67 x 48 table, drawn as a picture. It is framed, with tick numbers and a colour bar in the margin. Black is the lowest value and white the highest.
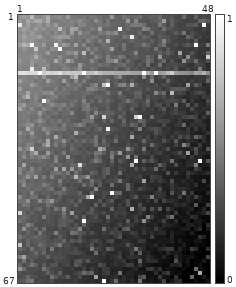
Values rise toward the top left. Row 15 differs from the rows beside it. On average the colour sits 30% of the way up the scale. The halves do not mirror each other. The ninth with the highest average is the top left. The bottom right is the ninth with the lowest average.
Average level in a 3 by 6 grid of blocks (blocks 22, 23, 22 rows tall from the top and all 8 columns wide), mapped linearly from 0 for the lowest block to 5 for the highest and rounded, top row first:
5 4 4 3 3 2
4 3 3 2 1 1
3 2 2 1 1 0
